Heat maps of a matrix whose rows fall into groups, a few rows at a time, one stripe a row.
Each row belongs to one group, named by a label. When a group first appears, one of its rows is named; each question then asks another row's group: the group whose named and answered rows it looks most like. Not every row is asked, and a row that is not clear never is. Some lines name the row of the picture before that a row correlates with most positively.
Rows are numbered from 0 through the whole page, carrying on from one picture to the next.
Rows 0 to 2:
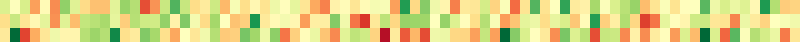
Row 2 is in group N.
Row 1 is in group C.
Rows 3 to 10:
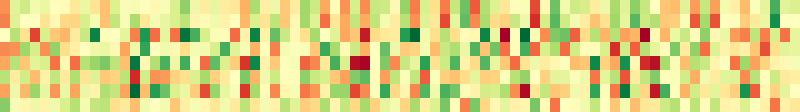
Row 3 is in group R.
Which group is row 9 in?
C
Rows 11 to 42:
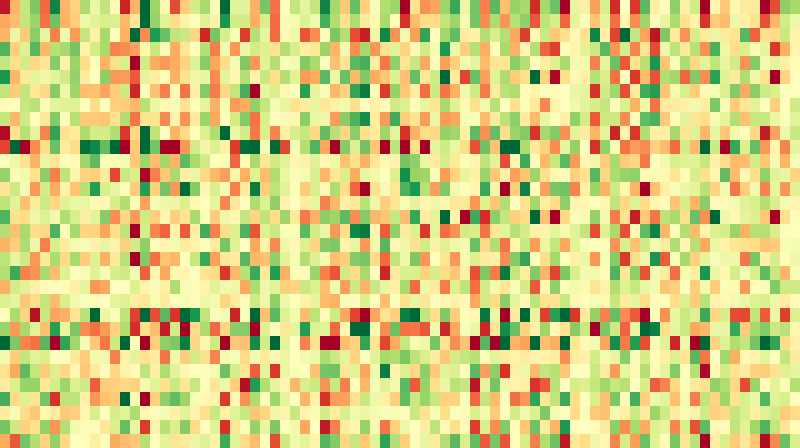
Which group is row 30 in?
N
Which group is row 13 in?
C
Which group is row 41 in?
N
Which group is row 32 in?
N
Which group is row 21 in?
N
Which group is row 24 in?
C
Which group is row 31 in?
R
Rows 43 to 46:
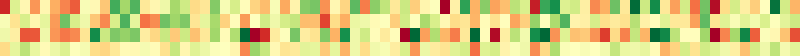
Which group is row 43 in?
R
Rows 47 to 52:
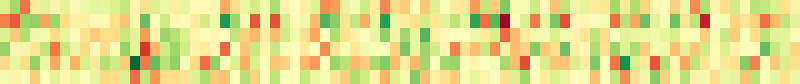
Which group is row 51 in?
C
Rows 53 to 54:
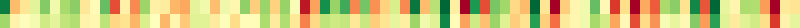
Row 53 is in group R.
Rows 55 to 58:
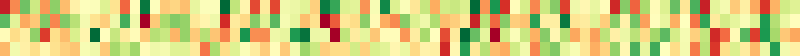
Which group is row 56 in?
N
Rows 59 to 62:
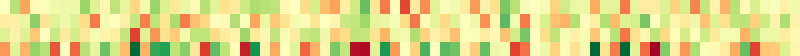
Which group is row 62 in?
C
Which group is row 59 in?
N
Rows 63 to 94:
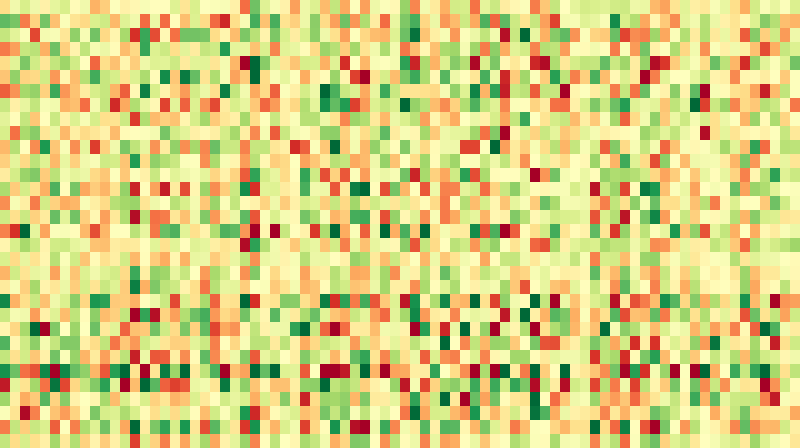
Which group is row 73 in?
R
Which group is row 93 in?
C
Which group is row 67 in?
R
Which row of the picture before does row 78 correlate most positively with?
61
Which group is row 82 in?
C
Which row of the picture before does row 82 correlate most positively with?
62
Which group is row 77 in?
R
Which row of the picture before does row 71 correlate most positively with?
61
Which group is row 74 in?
C
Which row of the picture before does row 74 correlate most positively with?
62
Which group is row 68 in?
C
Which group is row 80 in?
R
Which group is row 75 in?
R
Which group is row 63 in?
R
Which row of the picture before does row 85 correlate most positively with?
61
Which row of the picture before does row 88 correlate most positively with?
61
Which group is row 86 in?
R
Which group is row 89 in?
N
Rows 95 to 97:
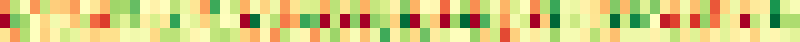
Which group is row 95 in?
R
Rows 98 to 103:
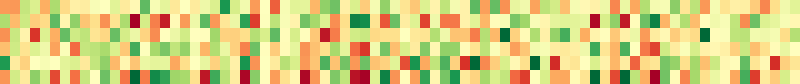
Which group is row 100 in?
N
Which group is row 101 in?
C
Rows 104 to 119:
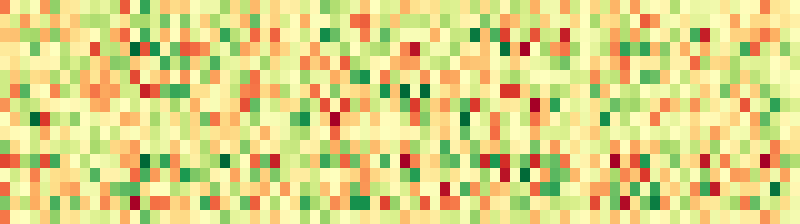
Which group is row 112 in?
R
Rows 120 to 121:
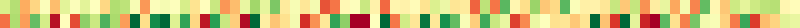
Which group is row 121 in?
C
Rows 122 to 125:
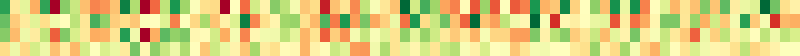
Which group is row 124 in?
N
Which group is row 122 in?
N
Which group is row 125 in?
C
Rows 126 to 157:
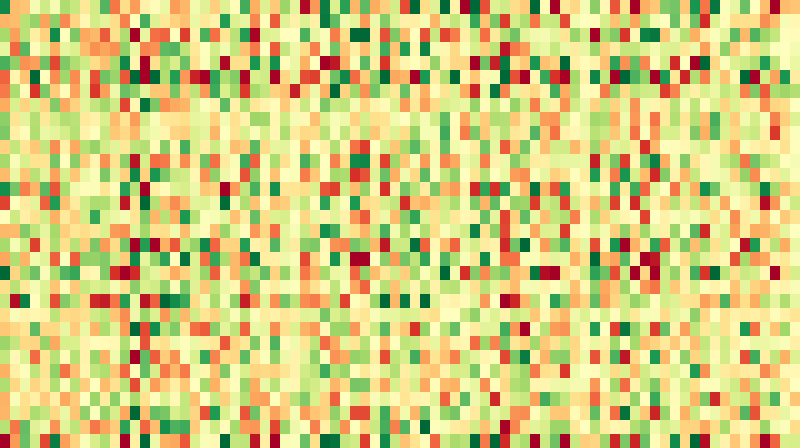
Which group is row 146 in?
C
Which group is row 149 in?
C
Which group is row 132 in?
R
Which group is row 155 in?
C
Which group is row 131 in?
C
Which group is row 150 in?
N
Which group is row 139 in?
N
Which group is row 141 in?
C
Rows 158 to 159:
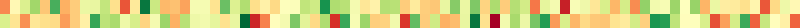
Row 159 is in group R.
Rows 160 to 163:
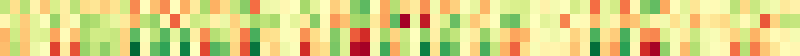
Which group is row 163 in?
C
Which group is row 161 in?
N
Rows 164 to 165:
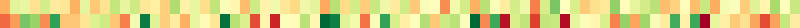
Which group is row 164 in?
R
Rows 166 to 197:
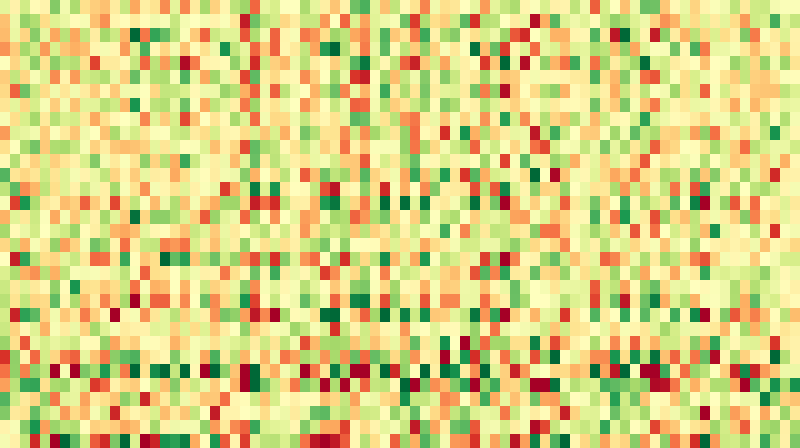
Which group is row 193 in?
R
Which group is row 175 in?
R
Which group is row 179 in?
N
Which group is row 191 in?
R
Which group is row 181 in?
C
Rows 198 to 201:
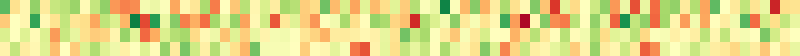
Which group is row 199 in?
C
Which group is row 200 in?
N
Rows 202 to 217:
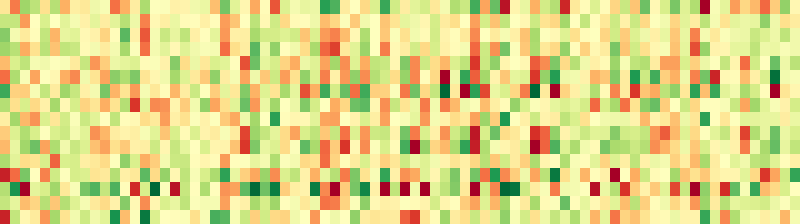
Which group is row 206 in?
R
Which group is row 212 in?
R
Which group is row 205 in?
N
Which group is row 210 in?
N
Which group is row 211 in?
R
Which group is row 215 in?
N
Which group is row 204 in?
N
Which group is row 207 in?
R
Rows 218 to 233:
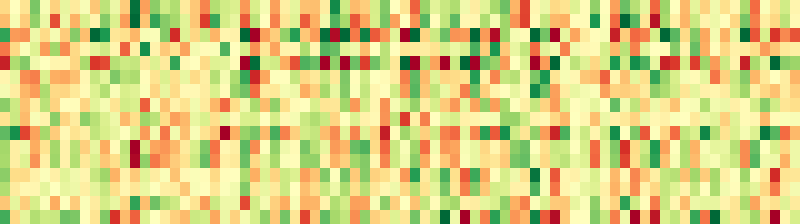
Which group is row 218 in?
C
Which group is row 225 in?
N
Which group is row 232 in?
C
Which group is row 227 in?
N
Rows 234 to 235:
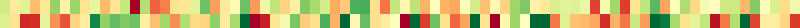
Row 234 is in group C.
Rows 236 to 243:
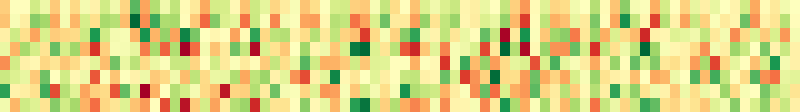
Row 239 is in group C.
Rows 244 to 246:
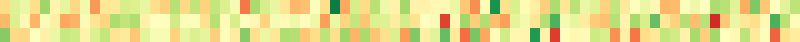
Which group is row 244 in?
R
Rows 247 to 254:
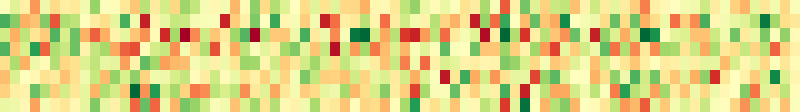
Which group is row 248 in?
N
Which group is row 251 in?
N
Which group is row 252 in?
R
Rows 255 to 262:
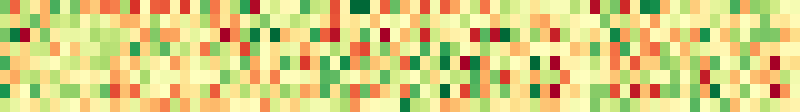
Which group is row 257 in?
N
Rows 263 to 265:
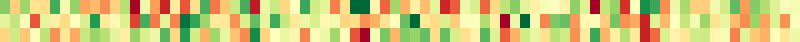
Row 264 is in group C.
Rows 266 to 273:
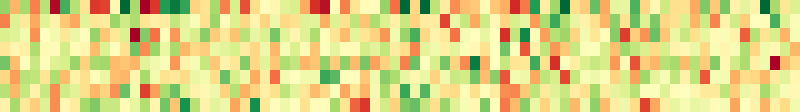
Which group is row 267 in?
R
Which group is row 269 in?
C
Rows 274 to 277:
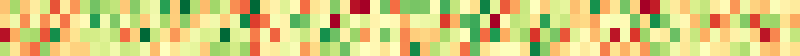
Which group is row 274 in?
C
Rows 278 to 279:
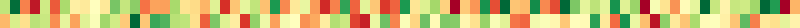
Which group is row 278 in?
N
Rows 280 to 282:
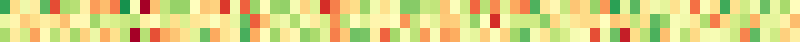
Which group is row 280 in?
N
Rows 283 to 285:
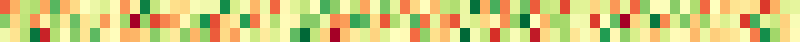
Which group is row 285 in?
R
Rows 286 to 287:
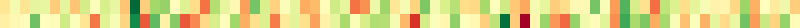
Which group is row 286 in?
C
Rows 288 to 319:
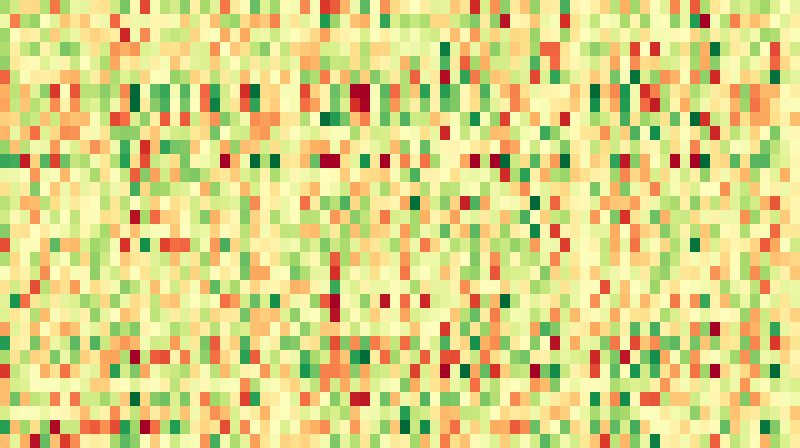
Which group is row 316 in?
C
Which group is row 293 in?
R
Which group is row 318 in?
N
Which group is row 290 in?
N
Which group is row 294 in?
C
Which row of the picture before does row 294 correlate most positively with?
286
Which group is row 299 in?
N
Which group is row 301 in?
C
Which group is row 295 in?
C
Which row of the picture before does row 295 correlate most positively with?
286
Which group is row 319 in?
R
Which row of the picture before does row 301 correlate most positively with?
286
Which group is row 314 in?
R
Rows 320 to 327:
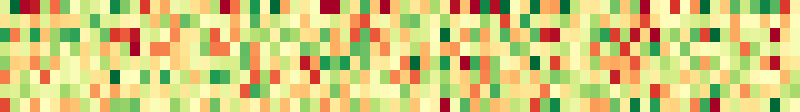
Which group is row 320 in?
N
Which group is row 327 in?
R
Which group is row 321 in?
C
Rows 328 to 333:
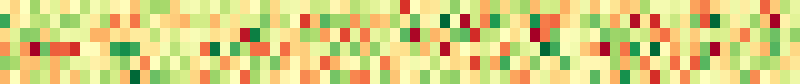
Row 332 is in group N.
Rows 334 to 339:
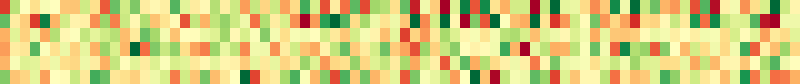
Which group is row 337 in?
C
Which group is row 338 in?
R
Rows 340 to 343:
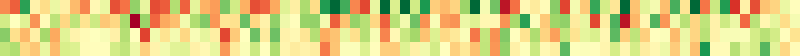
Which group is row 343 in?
N
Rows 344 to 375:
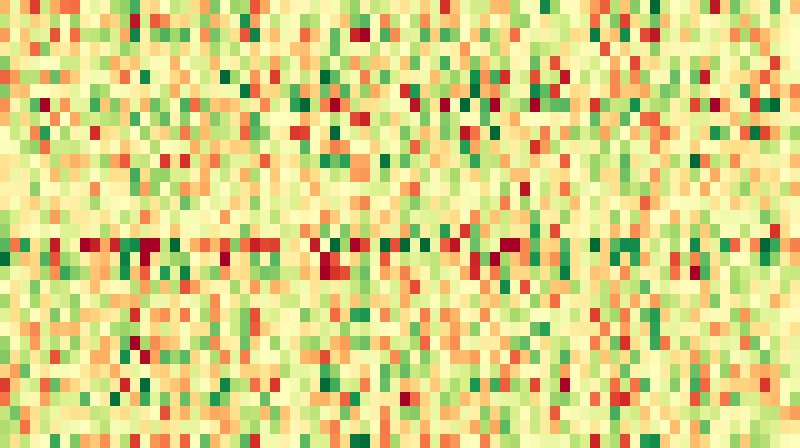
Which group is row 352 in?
C
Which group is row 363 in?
N
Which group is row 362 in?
N
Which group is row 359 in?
N
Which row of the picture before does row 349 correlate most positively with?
340
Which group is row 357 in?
C
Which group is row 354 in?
R
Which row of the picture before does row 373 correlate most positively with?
342
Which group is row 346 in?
C
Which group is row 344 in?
R
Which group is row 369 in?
N
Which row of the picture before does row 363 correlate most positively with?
343
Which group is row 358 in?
C
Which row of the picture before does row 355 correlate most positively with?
340
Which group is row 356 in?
C
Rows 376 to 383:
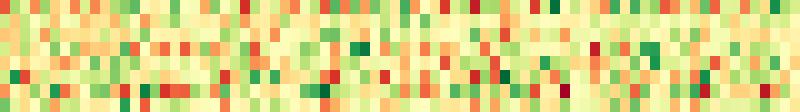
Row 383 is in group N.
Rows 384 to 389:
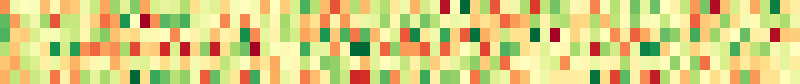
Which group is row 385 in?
N
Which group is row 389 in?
C
